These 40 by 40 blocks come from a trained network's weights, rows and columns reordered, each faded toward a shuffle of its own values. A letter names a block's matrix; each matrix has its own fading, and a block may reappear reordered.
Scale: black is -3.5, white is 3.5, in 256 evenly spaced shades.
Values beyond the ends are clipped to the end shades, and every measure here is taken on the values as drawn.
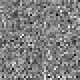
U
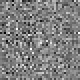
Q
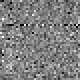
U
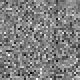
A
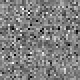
U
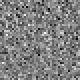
A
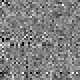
Q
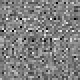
Q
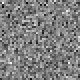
A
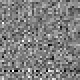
Q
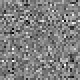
Q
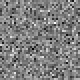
A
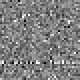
U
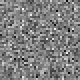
U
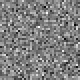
A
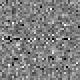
U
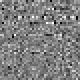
Q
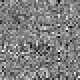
Q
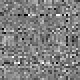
Q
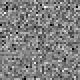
A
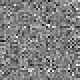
Q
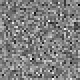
A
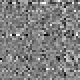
Q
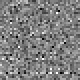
U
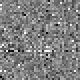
U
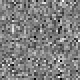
Q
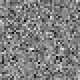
A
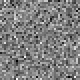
A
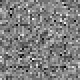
U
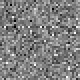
U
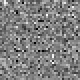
U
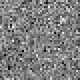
A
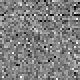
U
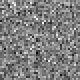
A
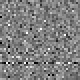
U
